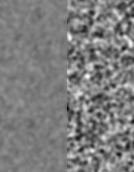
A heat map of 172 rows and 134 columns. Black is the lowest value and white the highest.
Odd rows or columns: none. Average level on the scale: 50%. Slope: none. Mirror symmetry: none. Seam: vertical, 50% of the way across, the left part calmer. Lone odd cells: none. Grain: blotchy. Histogram: heavy tails on both sides. Stripes: none.
